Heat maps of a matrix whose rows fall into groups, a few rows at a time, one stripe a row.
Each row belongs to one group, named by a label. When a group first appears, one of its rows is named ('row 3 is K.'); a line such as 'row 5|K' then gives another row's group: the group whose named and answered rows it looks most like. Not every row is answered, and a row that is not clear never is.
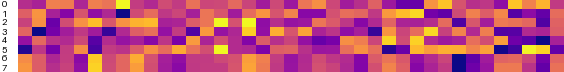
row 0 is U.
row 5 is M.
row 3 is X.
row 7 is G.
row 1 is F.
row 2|G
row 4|F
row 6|G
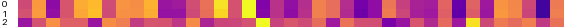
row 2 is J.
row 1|G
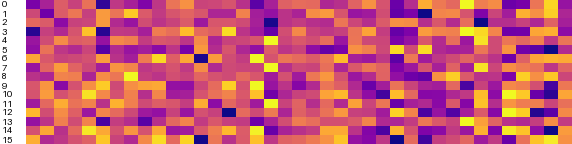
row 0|M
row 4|J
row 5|F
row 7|J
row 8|U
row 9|G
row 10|G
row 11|J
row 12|G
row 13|M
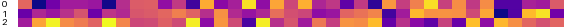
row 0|X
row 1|M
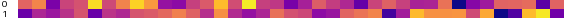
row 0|G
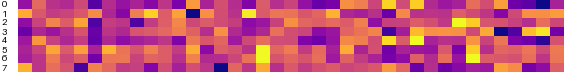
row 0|F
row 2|M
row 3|M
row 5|J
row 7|G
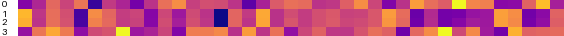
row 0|M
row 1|G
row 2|G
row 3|U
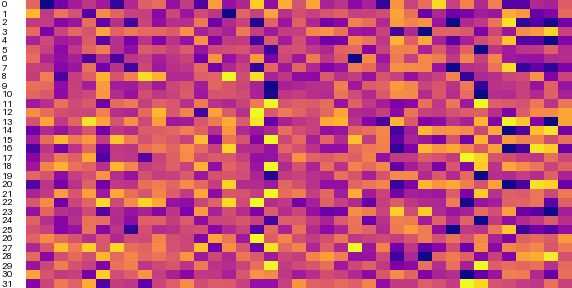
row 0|X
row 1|G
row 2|F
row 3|U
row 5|X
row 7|F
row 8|G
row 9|X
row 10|X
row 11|J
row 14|M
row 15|J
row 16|M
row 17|M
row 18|J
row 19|X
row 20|M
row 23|F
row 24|X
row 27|J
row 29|J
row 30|G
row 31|M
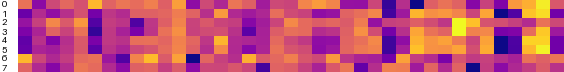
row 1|M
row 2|M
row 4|M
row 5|M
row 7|X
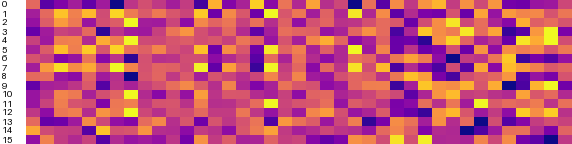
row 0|X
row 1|J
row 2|U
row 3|M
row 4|U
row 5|J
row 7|J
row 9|M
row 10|U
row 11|J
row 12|U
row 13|X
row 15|F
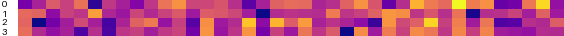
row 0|M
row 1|X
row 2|X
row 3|X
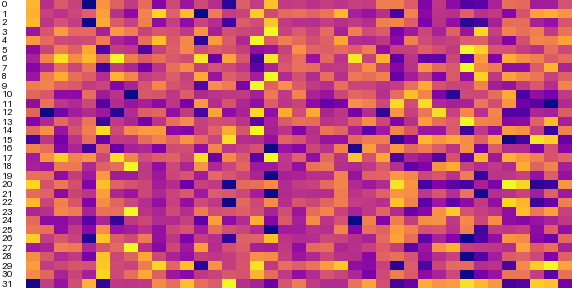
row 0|G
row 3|J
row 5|M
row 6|J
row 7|M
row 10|F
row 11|F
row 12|X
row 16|X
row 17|J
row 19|X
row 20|G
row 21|X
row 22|G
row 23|U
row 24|X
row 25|X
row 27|U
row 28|G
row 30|G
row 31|M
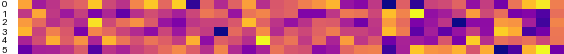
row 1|F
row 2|G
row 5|M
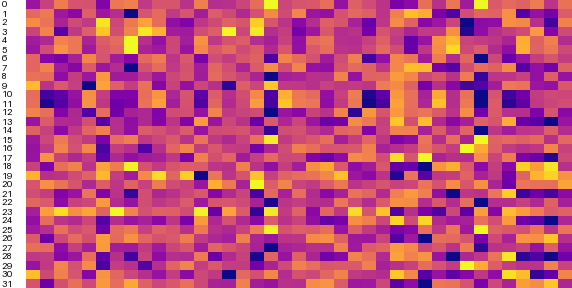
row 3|G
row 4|U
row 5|U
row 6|X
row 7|F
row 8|X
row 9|G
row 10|X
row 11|X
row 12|X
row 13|F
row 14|X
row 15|J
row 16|M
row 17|F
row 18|U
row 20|U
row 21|F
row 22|X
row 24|F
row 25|J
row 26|U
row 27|X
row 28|F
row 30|G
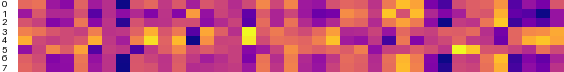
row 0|F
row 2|F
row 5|M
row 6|F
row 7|F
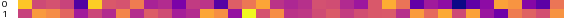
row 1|U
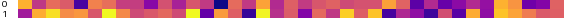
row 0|G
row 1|J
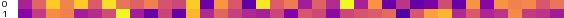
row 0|J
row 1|U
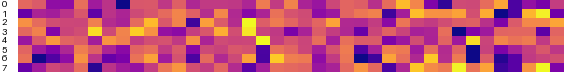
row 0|F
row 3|G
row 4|J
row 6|X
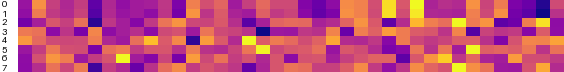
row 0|F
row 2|M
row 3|X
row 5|J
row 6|U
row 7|M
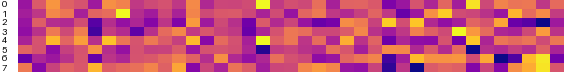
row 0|J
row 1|U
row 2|F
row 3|M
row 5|X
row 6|M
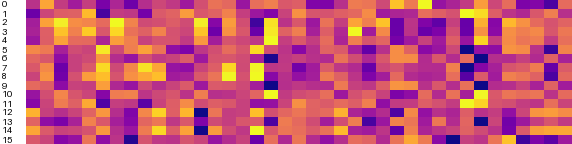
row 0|F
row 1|M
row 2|J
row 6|X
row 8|G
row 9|X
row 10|J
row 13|X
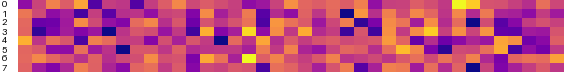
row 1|X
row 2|X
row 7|X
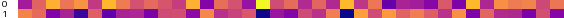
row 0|J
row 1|X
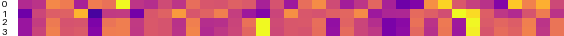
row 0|U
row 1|M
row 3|J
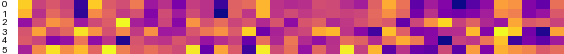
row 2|U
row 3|G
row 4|F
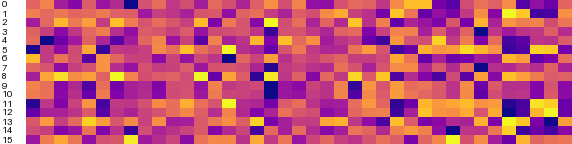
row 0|F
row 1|G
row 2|J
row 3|X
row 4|X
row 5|M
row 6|G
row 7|X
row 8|J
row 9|X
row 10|X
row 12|M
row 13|G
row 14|F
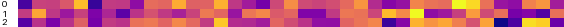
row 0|M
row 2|M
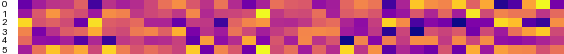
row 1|J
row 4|X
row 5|J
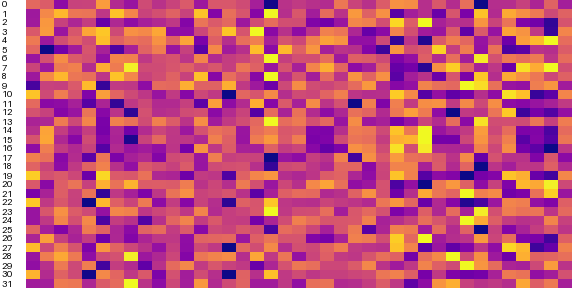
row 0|X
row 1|J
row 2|F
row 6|J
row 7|U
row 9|M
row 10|G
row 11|X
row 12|F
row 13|J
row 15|F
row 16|F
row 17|X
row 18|X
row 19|G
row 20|U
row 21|M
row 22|G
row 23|J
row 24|M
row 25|X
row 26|F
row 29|M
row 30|G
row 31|U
